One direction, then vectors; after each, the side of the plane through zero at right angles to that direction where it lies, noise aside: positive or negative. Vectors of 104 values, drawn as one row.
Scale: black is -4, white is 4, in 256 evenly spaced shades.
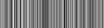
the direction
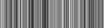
positive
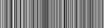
positive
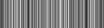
negative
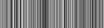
positive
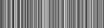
negative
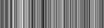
positive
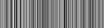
positive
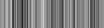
negative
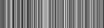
negative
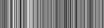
positive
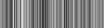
positive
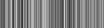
negative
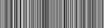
positive
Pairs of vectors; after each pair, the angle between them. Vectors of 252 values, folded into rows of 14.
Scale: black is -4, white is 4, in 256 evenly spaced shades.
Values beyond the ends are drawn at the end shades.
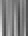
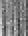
nearly parallel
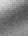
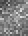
partly opposed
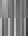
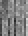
nearly opposite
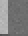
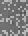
orthogonal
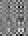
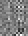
nearly opposite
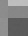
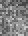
partly opposed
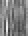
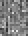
partly opposed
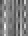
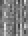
nearly parallel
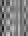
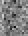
partly opposed
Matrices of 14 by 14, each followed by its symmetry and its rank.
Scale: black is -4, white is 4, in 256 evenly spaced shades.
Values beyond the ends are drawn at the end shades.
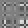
symmetric, rank one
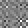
symmetric, rank three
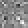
symmetric, rank three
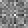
symmetric, rank three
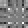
symmetric, rank two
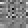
neither, rank three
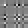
symmetric, rank one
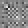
symmetric, rank three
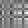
neither, rank one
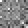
symmetric, rank three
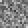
neither, full rank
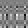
neither, rank one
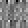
neither, rank three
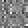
neither, rank three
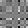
symmetric, rank one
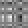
neither, rank one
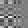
neither, rank one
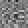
neither, rank three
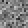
neither, full rank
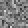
neither, full rank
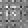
symmetric, rank two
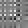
symmetric, rank one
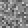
neither, full rank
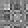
symmetric, rank two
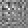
symmetric, rank two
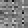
neither, rank three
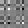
symmetric, rank one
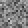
neither, full rank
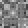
symmetric, rank two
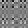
neither, rank one
